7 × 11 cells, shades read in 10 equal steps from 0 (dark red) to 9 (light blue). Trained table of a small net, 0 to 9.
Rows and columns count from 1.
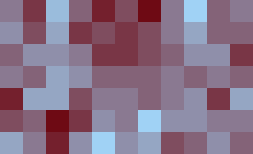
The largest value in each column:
7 7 8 6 9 6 9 6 9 6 7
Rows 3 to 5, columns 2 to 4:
6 6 5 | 4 7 6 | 7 7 3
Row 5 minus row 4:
-4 3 0 -3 1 1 0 0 2 -3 3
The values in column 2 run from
2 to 7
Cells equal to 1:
3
